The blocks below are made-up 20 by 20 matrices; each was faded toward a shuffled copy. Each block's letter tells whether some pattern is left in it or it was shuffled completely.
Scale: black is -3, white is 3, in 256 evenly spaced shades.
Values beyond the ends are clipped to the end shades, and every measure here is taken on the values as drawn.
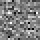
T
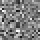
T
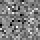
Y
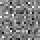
T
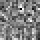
T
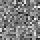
Y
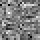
T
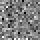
Y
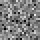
Y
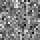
Y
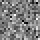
Y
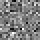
T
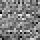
T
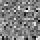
T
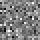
T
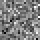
Y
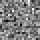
Y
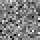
Y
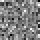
T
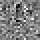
T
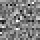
T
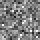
Y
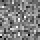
Y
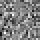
T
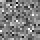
Y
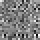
T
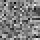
T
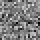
Y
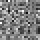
T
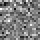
T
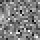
Y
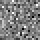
Y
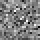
Y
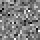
Y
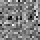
T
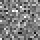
Y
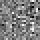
T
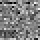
T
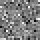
Y
